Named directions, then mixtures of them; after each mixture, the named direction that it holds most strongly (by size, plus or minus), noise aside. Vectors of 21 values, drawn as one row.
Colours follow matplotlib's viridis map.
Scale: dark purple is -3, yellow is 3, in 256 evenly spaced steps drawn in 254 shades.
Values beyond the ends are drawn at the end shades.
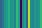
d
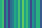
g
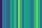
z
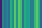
z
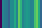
z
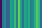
z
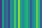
z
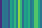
z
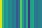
d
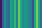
z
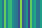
g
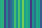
g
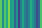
z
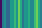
z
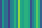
z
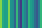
z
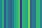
g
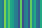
g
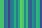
g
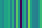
d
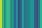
z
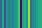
d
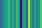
d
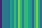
z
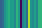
d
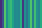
g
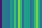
z
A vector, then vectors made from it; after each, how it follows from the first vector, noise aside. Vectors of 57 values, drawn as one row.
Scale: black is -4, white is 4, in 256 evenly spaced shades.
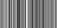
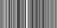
copied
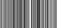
reversed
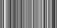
wrapped around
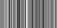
copied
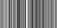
copied
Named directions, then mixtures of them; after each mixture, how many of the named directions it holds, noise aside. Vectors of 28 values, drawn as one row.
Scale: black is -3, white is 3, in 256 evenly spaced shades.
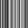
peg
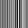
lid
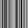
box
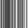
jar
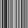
three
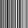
three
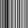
three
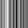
two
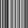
one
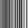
three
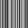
two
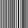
one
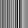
one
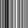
two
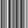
two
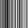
three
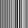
one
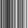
one
